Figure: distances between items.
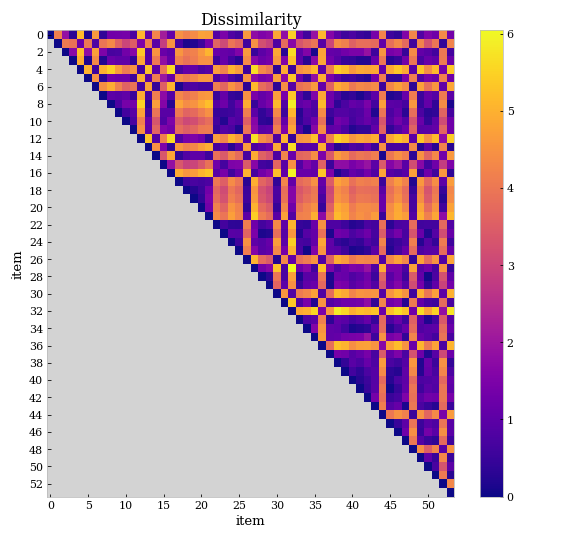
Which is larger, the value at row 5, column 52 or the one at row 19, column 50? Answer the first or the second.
the first
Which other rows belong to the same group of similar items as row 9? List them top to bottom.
0, 2, 3, 5, 7, 8, 10, 11, 13, 15, 16, 22, 23, 24, 25, 27, 28, 29, 31, 33, 34, 35, 37, 38, 39, 40, 41, 42, 43, 45, 46, 47, 49, 50, 51, 53
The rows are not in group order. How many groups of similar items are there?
2
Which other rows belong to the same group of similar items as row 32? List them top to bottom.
1, 4, 6, 12, 14, 17, 18, 19, 20, 21, 26, 30, 36, 44, 48, 52
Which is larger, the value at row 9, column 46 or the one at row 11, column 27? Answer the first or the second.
the second
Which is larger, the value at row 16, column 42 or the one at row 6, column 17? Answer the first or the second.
the first
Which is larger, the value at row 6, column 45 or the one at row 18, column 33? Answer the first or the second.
the first
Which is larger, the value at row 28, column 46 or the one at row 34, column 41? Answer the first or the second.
the first
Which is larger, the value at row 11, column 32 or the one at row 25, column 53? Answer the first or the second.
the first
